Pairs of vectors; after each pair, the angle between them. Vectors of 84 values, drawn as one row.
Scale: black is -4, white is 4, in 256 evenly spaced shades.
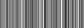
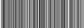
partly opposed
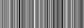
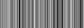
nearly parallel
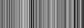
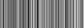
partly opposed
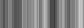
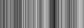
nearly parallel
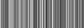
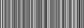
orthogonal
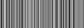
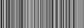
nearly parallel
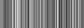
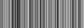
nearly opposite
